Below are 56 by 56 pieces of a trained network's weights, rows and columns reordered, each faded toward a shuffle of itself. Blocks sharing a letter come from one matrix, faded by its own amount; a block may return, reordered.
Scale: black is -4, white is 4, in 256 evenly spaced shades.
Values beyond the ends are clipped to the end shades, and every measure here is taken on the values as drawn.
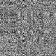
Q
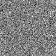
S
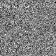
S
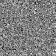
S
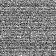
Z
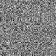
Q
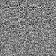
Q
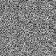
Q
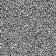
S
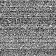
Z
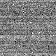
Z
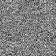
Q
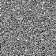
S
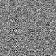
Q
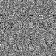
Q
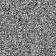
S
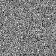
S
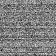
Z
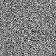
Q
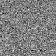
Q
